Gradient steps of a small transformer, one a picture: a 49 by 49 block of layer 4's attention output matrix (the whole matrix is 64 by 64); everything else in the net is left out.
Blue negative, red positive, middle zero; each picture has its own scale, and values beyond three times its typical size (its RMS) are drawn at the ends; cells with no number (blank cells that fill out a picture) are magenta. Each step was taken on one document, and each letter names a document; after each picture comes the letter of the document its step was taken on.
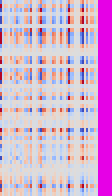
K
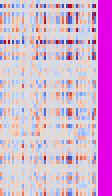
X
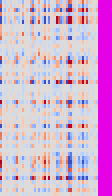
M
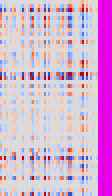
M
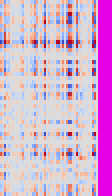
X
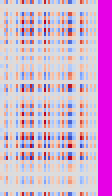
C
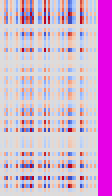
C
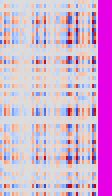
X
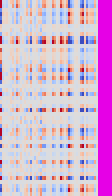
K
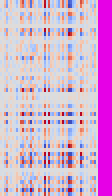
C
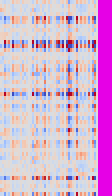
X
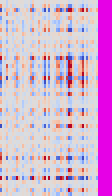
M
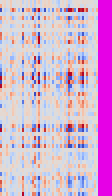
M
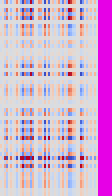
C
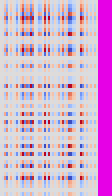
C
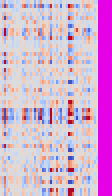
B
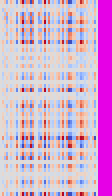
C
